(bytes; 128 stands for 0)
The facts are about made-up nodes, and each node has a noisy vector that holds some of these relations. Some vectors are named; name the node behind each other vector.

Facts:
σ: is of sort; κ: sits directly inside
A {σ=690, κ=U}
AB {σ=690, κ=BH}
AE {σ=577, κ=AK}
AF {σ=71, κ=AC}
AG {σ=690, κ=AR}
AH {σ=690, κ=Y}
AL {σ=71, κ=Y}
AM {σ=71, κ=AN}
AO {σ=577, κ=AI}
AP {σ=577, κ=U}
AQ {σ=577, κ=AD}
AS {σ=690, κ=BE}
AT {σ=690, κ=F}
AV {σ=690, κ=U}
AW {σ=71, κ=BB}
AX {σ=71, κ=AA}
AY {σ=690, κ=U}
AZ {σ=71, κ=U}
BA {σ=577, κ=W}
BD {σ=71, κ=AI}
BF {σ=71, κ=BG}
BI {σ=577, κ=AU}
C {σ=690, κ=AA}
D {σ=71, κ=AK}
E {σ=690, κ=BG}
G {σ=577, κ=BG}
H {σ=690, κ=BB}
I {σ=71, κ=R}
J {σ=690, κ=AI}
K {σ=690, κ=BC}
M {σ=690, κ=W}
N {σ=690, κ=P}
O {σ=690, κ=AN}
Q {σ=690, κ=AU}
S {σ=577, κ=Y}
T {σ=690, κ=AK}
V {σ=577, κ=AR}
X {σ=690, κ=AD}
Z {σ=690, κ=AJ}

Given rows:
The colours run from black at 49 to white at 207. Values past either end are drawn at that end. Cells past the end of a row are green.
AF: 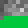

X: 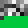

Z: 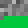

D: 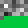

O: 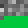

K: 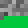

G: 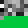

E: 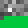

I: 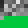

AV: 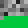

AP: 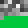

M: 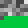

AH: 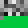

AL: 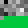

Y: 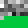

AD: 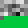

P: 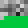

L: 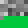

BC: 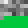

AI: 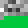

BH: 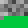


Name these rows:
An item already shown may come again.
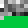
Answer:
Y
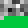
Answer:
U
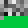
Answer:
AH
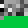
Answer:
G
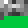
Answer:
BG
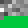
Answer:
J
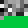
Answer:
G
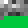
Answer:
BG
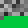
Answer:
T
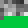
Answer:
BA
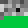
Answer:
AO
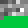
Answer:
BD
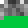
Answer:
AK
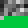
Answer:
AM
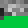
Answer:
BF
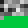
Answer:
AZ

